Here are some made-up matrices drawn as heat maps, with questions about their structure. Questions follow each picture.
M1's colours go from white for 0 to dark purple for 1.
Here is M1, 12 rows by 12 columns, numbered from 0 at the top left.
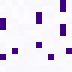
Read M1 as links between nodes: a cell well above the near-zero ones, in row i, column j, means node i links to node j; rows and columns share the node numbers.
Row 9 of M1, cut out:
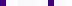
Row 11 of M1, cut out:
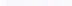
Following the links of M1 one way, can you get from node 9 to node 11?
yes
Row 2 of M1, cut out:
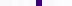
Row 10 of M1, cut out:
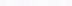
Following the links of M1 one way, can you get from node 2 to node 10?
no
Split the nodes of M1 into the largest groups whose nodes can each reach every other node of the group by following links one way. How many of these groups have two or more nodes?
0
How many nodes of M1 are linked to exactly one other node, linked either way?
4
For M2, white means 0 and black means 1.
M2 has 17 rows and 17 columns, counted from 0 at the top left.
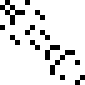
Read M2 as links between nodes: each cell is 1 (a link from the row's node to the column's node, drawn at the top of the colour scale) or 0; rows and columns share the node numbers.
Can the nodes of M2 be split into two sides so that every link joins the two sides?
no
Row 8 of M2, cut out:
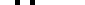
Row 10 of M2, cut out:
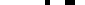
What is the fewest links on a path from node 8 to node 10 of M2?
5
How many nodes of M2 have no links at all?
0
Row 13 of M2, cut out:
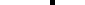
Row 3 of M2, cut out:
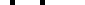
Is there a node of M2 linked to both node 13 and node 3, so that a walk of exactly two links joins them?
no
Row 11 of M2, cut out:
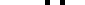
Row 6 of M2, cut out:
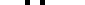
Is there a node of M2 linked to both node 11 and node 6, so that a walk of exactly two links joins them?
no
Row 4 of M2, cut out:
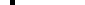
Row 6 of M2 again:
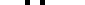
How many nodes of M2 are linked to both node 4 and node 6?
0
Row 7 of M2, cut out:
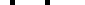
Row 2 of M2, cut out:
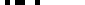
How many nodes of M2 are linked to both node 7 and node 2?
0
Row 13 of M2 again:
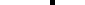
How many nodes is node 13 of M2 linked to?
1
